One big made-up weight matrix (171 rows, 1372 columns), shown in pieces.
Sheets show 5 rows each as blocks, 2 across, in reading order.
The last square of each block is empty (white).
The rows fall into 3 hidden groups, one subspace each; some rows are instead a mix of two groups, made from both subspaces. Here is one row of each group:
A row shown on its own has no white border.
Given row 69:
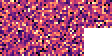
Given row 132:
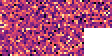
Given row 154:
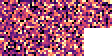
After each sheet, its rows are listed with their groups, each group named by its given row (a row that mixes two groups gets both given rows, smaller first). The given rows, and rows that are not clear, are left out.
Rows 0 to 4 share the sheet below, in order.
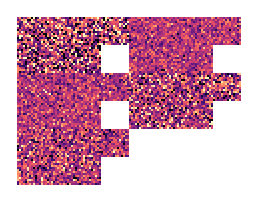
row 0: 69
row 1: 132
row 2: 69
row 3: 69
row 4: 154
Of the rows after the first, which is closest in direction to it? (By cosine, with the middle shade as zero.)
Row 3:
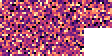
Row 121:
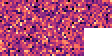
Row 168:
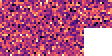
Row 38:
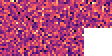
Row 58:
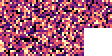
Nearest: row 168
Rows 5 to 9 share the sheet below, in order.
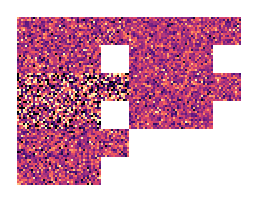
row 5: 69 and 154
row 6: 132
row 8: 154
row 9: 132
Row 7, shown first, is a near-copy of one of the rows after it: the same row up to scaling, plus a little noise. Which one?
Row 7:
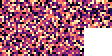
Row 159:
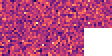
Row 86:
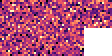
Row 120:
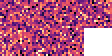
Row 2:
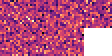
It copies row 86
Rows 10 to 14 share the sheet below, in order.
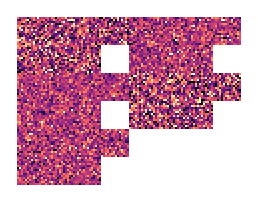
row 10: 132
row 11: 69 and 132
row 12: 154
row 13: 132
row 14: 69
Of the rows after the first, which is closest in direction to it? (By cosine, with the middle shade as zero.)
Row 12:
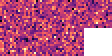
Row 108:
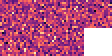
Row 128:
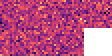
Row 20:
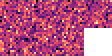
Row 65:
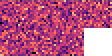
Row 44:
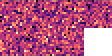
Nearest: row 20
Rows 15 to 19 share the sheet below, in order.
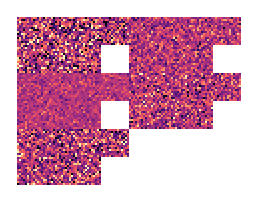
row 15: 154
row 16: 132
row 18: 69
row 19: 132
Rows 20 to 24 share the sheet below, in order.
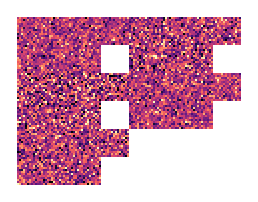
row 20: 154
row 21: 154
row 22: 69 and 132
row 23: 154
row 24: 132
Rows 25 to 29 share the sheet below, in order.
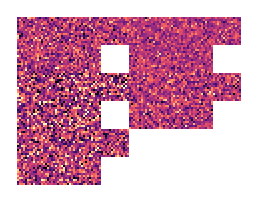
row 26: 154
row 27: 132
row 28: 132
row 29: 154
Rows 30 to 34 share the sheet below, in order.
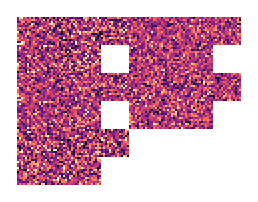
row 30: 132
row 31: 132
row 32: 132
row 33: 154
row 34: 69
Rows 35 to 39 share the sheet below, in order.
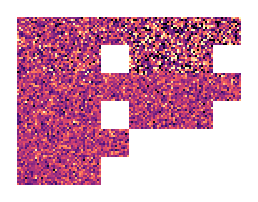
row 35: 132
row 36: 154
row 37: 154
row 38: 69
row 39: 69 and 154
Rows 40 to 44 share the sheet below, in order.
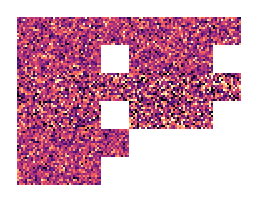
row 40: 154
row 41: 69
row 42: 132
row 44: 154
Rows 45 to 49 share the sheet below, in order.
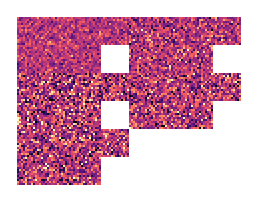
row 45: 132
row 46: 69 and 132
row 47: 132 and 154
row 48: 132
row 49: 154
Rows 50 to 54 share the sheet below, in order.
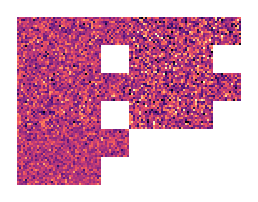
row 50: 154
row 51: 69
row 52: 154
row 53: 154
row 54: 69
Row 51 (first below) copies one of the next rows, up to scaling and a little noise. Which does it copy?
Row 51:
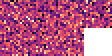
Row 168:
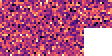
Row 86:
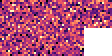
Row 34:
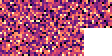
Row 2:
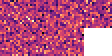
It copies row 2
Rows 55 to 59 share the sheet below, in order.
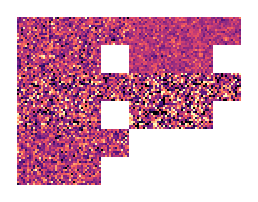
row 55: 154
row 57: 154
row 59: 132
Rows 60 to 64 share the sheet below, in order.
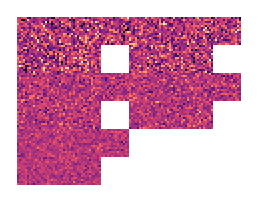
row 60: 69 and 154
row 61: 132 and 154
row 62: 154
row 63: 132
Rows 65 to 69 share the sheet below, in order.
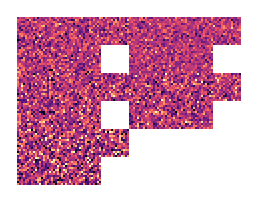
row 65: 132
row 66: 69
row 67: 154
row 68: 154
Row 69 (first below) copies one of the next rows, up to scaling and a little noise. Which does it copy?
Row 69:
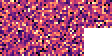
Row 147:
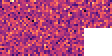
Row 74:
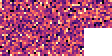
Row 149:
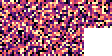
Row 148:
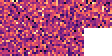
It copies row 149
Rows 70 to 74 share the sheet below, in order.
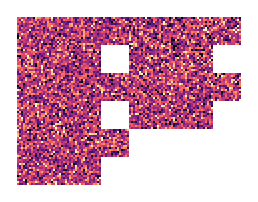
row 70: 154
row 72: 69
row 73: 69
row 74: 69
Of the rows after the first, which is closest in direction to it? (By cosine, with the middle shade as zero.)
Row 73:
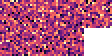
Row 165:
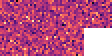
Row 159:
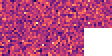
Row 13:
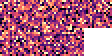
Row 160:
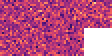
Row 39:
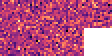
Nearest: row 160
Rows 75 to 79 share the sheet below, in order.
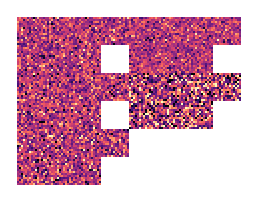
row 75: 154
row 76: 69 and 154
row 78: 132
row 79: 69 and 154
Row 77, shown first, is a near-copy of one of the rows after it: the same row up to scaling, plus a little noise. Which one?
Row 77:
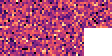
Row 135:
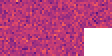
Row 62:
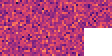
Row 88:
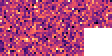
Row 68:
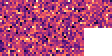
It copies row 135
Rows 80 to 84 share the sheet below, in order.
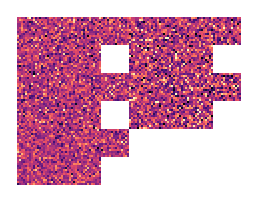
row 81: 69
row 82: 154
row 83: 132
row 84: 132
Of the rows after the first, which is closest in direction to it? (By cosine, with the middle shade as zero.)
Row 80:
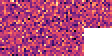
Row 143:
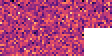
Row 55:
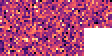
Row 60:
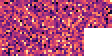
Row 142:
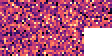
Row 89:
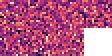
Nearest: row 89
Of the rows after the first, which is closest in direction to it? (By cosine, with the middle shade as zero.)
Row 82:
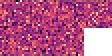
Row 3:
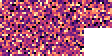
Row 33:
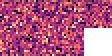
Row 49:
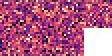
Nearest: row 49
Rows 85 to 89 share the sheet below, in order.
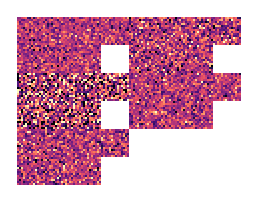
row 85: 69 and 154
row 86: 69
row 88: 154
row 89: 69
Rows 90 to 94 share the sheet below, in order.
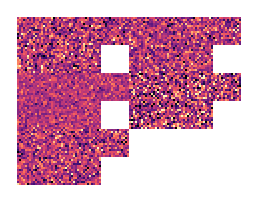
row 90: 154
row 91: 132
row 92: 69 and 132
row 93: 69
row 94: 132
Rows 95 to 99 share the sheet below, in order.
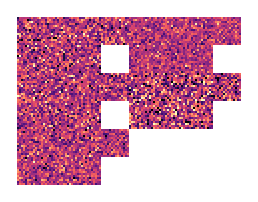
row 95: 69
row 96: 154
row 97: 132
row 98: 154
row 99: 154
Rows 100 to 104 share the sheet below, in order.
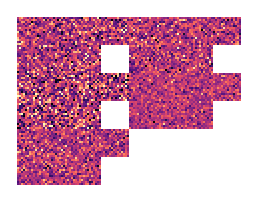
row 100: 132
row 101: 69 and 132
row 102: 132
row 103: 69 and 132
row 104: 132 and 154
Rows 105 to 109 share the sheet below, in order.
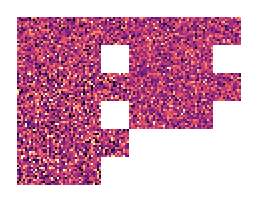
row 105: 69 and 154
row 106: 69 and 154
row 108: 132 and 154
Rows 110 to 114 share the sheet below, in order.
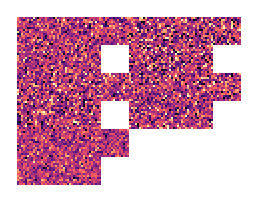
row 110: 69 and 154
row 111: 69
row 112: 154
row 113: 69
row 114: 154
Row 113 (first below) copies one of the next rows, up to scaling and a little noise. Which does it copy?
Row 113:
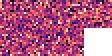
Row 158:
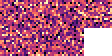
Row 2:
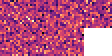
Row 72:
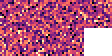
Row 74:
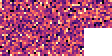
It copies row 74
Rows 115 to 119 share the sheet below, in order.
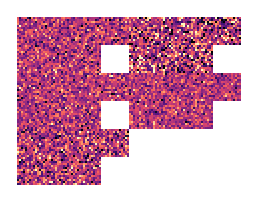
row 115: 69
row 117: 69 and 132
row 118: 154
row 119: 132
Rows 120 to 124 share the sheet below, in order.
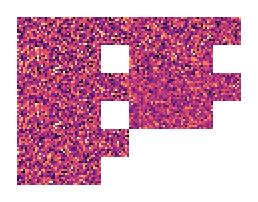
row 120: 69
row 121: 154
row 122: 69
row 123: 132
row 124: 132
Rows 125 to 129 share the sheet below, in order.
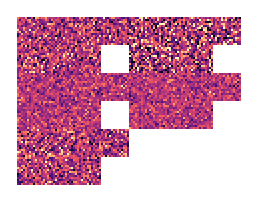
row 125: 69 and 154
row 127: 132
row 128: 132
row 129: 132
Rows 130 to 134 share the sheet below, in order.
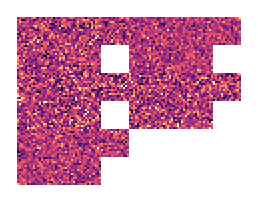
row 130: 154
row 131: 69 and 154
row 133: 69
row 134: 132
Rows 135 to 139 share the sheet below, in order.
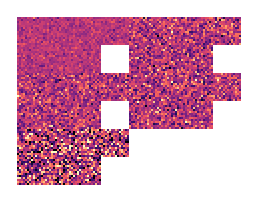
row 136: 69
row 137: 132
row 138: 154
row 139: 69
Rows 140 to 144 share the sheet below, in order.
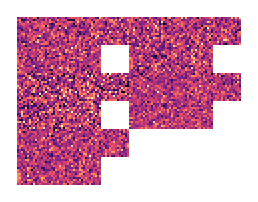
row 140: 132 and 154
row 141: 154
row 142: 69
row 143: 69 and 132
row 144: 132 and 154
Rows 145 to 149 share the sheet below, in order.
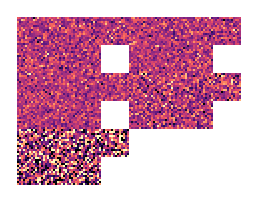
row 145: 154
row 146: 132
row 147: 69
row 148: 69
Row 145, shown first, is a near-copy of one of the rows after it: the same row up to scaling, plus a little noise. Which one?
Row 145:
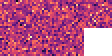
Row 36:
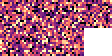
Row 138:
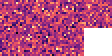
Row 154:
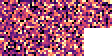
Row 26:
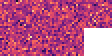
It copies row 26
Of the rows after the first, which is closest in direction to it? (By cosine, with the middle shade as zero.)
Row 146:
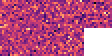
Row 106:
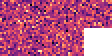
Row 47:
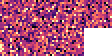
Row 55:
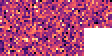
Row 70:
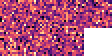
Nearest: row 47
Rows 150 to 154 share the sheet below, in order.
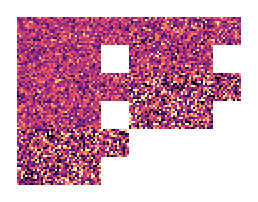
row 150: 69
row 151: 154
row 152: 132
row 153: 154
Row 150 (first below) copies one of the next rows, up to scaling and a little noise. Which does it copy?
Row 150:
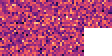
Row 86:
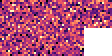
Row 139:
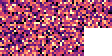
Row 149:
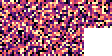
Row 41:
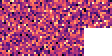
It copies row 139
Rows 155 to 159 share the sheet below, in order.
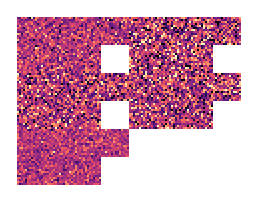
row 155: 69
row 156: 154
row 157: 69
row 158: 69
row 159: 69
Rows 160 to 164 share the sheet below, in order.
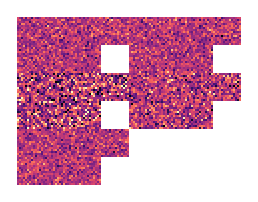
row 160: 69 and 132
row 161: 69
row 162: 132
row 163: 132
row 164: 69
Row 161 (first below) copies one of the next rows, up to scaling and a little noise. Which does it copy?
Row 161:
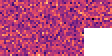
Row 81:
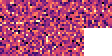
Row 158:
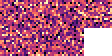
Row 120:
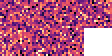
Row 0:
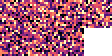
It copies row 158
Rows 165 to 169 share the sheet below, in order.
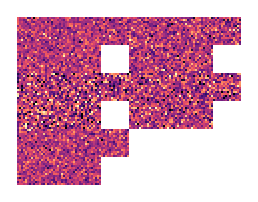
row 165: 69 and 154
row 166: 132
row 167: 69 and 154
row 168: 69
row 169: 69
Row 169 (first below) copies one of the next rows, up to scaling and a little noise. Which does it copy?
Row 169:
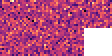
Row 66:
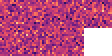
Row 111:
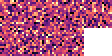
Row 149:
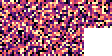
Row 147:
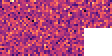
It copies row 147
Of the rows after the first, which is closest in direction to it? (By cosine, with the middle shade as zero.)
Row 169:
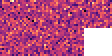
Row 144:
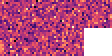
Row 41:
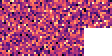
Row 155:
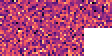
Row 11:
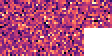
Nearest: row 41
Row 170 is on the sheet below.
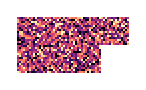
